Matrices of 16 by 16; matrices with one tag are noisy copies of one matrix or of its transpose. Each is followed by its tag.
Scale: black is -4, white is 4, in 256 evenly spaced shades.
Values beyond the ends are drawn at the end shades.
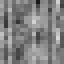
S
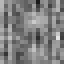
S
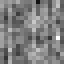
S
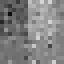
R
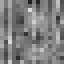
S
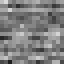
S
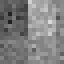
R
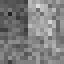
R
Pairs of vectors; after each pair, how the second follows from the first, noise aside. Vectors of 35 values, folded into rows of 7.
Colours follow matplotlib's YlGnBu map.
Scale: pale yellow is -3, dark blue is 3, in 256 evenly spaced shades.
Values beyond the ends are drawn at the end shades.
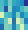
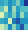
sign-scrambled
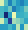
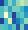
negated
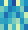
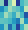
negated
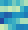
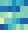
negated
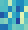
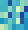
negated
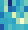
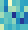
negated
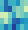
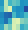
negated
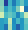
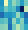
negated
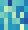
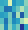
negated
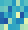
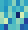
negated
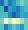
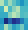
negated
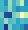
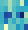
sign-scrambled
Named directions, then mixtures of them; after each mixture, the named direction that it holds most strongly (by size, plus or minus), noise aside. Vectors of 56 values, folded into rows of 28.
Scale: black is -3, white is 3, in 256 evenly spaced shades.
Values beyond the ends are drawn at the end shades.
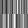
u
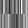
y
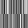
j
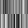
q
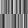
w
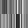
q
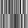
y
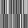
j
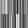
u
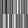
u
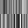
q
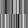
q
